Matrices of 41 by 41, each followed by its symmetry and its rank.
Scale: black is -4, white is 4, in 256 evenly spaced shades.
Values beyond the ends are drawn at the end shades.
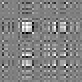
symmetric, rank two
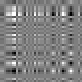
symmetric, rank one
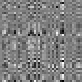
neither, rank three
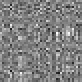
neither, rank five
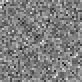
symmetric, full rank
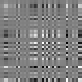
symmetric, rank one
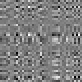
neither, rank three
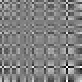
symmetric, rank two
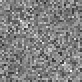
symmetric, full rank
